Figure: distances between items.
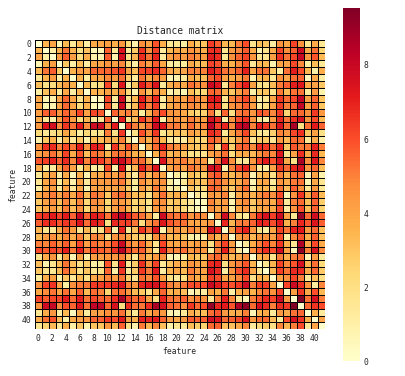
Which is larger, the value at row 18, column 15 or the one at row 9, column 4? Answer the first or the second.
the first
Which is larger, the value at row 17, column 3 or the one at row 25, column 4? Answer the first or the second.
the second
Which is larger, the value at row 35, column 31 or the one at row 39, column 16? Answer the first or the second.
the first
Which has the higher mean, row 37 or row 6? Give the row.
37
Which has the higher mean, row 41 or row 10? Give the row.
10
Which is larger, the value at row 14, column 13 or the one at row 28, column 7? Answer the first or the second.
the second
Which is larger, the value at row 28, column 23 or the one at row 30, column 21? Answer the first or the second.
the second
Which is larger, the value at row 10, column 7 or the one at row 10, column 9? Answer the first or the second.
the second
